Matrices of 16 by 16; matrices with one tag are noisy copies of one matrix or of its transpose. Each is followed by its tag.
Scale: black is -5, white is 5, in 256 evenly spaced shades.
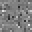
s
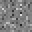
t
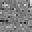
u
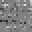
u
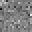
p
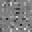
s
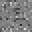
s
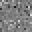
p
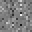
t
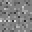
t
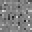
s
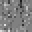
u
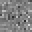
s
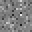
t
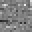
u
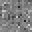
s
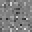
s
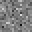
t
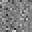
p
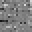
u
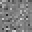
p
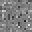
s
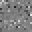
p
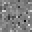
s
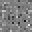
s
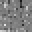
u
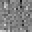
u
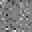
p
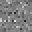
t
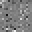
p
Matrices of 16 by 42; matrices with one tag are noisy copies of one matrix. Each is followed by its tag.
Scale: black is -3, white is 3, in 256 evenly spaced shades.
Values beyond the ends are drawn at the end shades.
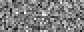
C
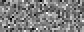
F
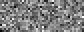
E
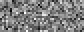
C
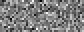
F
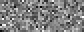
E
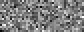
E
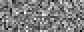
C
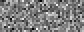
F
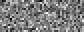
F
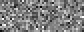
E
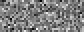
F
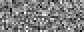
C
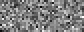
E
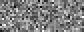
E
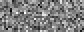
C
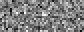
C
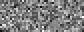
E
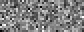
E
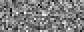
C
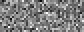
F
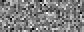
F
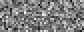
C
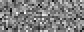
C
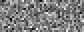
F
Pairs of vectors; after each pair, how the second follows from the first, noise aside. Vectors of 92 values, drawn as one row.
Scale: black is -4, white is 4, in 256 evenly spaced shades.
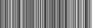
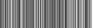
copied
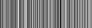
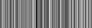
shuffled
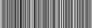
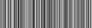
shuffled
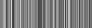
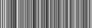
shuffled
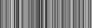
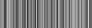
shuffled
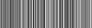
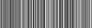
copied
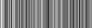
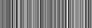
shuffled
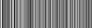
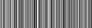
shuffled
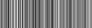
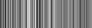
shuffled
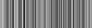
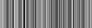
copied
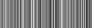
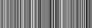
copied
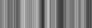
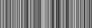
shuffled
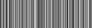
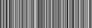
copied
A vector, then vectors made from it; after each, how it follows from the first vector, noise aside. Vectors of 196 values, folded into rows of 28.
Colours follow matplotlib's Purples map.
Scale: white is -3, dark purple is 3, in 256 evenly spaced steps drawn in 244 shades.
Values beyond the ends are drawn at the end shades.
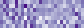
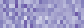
shrunk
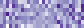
wrapped around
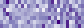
reversed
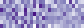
wrapped around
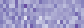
shrunk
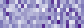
reversed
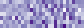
wrapped around
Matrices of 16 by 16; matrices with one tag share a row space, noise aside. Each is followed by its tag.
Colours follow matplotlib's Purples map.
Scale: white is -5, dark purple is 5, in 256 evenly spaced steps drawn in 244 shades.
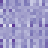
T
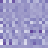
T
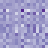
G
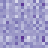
G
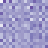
T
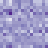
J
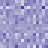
G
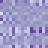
T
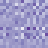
G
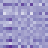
J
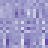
G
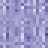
G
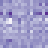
J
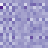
T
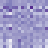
J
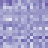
J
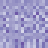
G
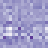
J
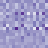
G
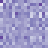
T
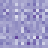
G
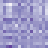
J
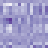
J
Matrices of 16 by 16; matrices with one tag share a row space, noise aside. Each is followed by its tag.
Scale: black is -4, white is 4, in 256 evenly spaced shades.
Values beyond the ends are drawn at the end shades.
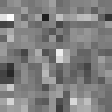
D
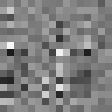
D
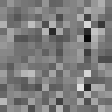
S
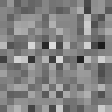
S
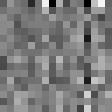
S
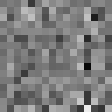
S
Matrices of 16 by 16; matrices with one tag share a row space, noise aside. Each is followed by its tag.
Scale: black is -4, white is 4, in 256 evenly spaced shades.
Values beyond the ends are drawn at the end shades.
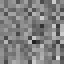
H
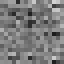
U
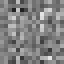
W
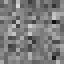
U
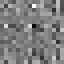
H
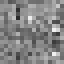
U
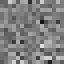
W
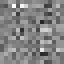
W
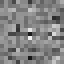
U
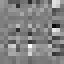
U
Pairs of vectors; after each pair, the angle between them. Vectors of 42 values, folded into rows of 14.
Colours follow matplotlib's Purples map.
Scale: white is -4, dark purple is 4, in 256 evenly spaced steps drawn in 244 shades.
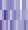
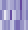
nearly opposite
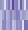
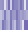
nearly parallel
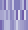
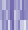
orthogonal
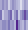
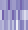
nearly opposite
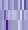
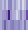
orthogonal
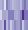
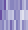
nearly opposite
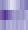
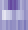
nearly opposite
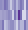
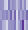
orthogonal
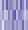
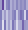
partly aligned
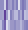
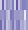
partly aligned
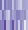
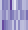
orthogonal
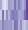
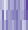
nearly parallel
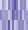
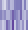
partly aligned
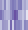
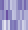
orthogonal
